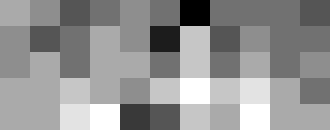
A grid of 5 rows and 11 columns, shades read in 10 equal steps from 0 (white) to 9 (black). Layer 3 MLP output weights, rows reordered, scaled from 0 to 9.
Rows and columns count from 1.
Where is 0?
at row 4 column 7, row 5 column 4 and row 5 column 9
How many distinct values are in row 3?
4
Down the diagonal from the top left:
3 6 5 3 7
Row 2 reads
4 6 5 3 4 8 2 6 4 5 5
